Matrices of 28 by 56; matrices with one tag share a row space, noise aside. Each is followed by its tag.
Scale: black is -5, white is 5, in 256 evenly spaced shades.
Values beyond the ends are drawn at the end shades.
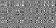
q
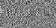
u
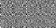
u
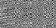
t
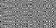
t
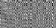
t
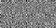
u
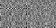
u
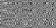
t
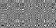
q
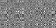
q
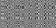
q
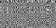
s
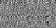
s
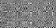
t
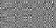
t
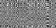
s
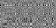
t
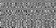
u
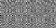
u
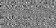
u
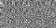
u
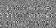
s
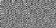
u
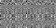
u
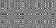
q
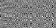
t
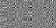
t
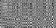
t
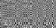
t
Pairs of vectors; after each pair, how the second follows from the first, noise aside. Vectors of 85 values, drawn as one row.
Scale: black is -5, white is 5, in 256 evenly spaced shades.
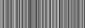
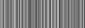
copied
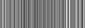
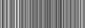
reversed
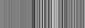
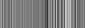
wrapped around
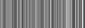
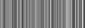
copied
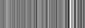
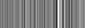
wrapped around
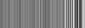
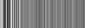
reversed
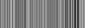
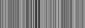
wrapped around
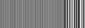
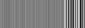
negated
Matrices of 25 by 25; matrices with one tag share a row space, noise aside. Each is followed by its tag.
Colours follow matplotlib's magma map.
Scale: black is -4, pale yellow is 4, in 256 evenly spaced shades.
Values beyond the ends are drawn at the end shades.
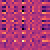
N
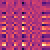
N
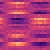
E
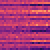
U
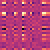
N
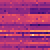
U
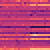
U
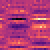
E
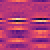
E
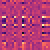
N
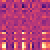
N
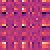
N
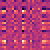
N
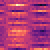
E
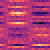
E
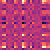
N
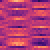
E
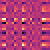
N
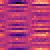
E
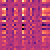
N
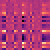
N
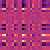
N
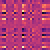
N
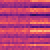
U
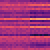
U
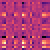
N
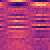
E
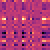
N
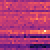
U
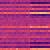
U
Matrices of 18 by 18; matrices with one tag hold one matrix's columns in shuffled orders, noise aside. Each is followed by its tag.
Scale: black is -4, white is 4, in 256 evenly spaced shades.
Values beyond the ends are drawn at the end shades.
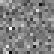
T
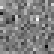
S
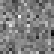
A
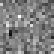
A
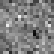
A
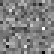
T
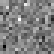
S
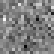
S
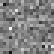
T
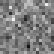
S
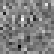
S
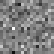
T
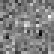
A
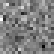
S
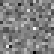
T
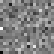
T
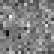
A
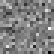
T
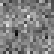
A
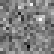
S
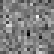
A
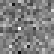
T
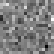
S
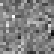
A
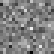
T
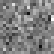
S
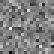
T
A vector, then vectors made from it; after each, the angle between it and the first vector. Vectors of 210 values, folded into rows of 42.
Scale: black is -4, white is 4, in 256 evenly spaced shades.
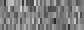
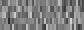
orthogonal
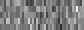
partly aligned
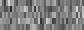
partly aligned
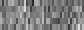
partly aligned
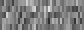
partly opposed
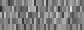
partly opposed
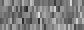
partly opposed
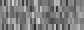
partly aligned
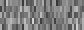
partly aligned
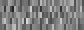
orthogonal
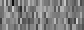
partly opposed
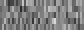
nearly opposite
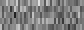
partly aligned
